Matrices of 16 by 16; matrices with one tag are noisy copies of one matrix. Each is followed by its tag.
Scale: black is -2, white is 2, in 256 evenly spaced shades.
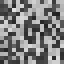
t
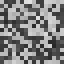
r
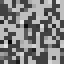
t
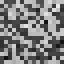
r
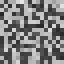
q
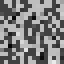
t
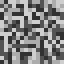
q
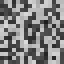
t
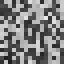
t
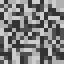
q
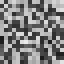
q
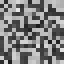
q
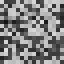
r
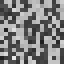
t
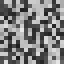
t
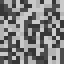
t
